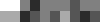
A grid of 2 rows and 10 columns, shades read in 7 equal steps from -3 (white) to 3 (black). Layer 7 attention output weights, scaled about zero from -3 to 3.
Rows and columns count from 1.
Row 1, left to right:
-3 -3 0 2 0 0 0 1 0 0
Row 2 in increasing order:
-1 -1 -1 0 1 1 1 1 2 2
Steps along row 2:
same up down down up down up up down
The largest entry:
2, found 3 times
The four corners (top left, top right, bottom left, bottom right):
-3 0 -1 1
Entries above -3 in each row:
8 10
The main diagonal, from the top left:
-3 -1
